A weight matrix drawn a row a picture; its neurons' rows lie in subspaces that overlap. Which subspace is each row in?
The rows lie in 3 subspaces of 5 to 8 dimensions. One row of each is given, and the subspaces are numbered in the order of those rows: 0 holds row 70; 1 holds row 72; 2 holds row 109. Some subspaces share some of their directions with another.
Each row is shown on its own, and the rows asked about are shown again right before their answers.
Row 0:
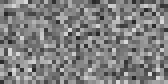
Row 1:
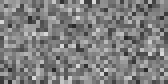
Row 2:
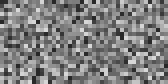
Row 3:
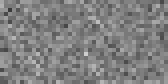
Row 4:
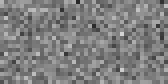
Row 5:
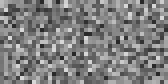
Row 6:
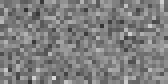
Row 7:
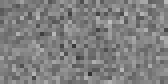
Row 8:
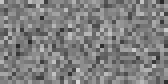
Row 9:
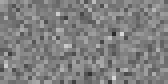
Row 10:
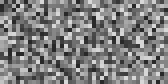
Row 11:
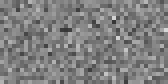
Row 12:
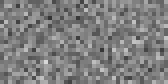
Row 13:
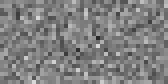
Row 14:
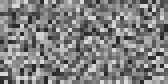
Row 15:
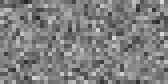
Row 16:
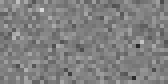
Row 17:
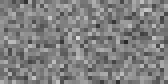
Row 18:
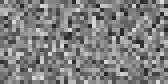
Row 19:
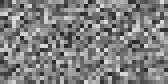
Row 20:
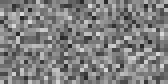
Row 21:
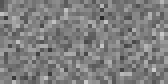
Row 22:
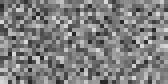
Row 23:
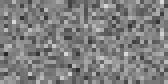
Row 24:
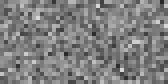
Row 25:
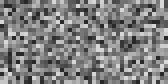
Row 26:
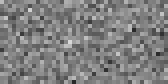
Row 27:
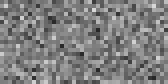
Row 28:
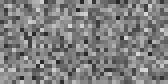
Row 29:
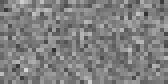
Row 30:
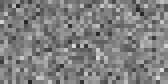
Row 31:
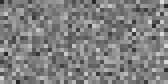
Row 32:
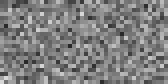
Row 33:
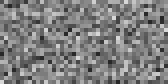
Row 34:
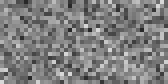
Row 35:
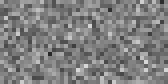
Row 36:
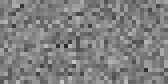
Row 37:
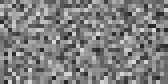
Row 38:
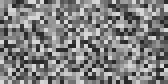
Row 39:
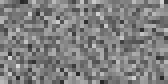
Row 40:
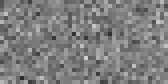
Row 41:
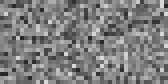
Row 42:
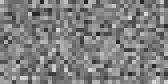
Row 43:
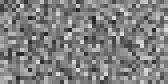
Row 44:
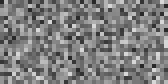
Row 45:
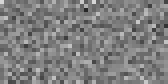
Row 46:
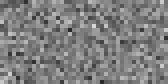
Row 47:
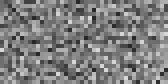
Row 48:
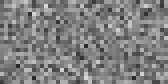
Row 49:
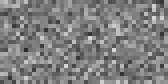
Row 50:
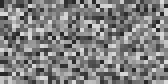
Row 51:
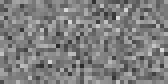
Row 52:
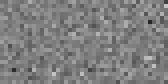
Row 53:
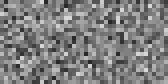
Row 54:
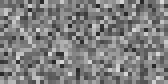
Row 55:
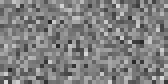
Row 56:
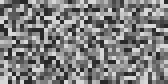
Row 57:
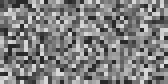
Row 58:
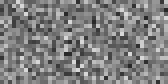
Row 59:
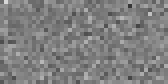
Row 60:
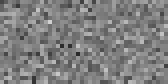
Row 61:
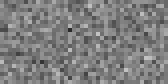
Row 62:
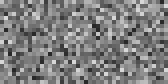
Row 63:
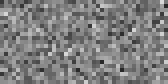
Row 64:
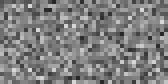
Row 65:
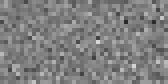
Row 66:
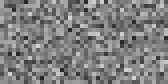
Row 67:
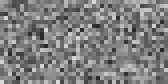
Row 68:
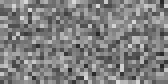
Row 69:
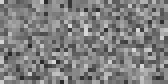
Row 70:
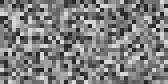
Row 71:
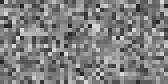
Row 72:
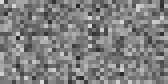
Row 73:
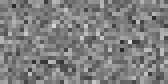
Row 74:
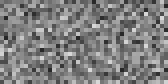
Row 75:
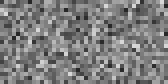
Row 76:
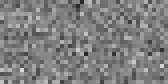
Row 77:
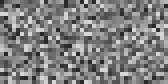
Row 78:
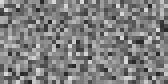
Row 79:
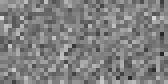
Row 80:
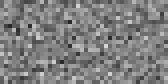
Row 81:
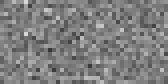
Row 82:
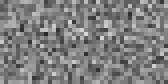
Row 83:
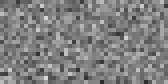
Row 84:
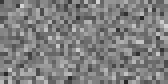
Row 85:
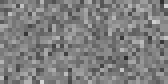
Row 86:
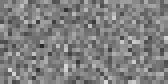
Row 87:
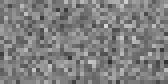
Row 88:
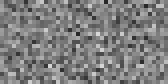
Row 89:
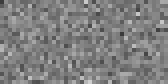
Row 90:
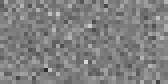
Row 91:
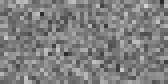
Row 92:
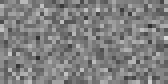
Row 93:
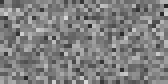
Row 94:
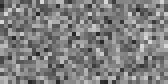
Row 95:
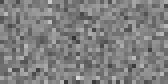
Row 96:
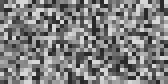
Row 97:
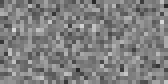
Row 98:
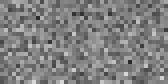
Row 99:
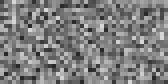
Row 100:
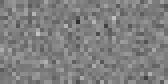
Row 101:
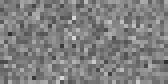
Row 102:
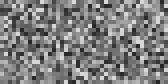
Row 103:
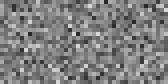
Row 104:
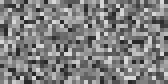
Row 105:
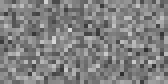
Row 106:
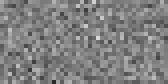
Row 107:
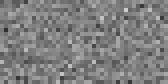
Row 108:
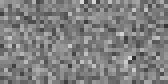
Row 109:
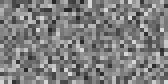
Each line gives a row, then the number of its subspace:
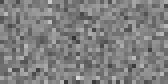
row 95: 1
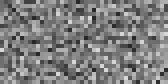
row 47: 0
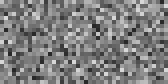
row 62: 2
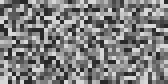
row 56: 0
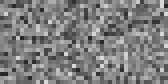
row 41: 1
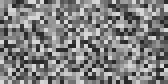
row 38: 0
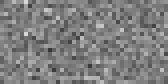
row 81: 1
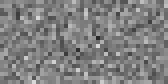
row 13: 2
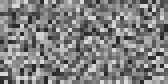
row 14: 2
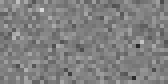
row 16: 2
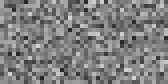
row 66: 0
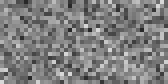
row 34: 1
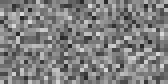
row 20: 0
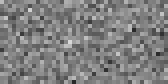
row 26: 0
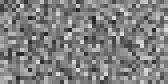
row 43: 0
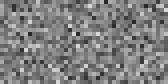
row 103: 0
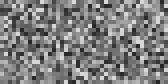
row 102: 0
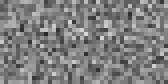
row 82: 2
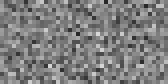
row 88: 0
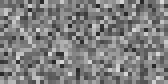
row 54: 2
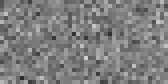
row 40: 0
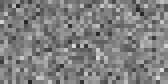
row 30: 0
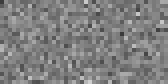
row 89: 1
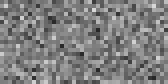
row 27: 2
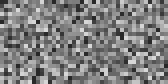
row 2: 2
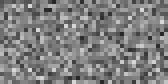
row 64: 1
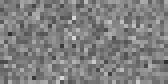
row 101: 2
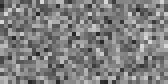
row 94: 0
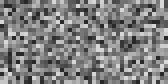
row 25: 0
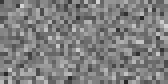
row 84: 2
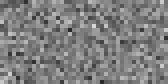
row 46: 0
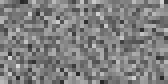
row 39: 0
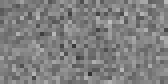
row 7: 2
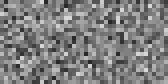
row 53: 2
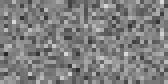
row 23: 1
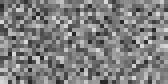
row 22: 0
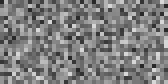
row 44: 2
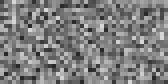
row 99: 1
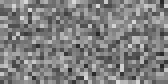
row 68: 0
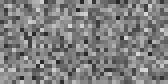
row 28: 2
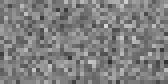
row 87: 2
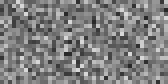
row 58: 0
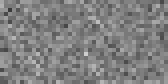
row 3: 0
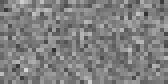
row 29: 2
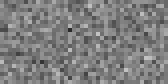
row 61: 0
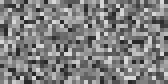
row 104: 2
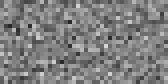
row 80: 2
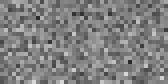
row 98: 0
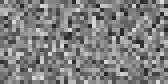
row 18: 0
